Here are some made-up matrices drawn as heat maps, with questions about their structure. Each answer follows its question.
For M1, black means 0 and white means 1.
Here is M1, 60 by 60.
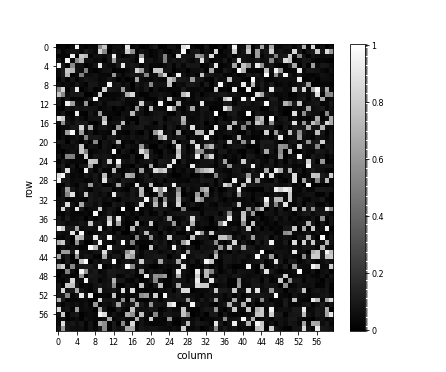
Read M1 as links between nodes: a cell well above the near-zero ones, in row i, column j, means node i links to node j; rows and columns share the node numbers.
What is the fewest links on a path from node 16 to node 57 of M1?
4
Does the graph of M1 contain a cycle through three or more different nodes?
yes
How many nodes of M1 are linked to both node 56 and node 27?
7
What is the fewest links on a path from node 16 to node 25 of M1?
5
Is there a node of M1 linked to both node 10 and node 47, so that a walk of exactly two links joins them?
no
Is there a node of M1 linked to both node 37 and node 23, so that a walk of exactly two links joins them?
no
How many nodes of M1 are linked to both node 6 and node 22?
6
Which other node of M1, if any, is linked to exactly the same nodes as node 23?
none
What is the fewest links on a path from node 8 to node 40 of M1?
1
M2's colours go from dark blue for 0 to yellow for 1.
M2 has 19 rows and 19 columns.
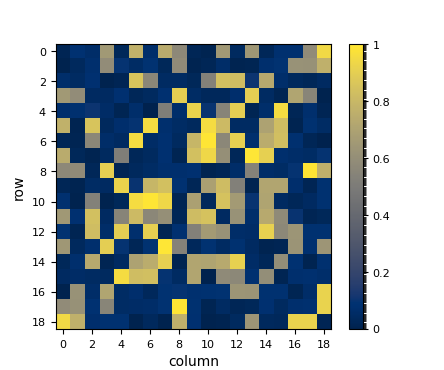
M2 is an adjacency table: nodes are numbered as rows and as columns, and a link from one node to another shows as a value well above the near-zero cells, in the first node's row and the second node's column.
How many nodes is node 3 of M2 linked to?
6
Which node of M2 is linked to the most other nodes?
node 11
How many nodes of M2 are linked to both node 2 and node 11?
5
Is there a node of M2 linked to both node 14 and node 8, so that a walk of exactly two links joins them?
no
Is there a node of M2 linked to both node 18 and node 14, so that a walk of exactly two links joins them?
no
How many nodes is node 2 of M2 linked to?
6
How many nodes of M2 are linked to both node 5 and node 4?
2
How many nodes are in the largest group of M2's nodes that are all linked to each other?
6
